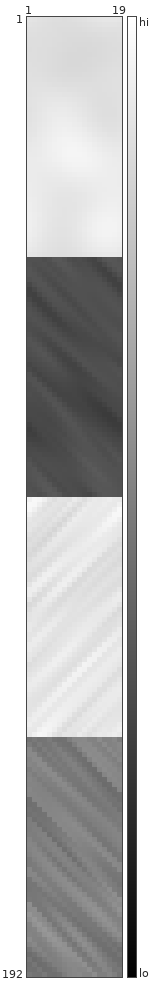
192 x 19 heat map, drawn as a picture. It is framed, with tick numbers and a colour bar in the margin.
It is made of 4 by 1 panels. Panel 1,1: very high, smooth, faint in contrast. Panel 2,1: low, slanting down to the right, faint in contrast. Panel 3,1: very high, slanting up to the right, faint in contrast. Panel 4,1: middling, slanting down to the right, faint in contrast.
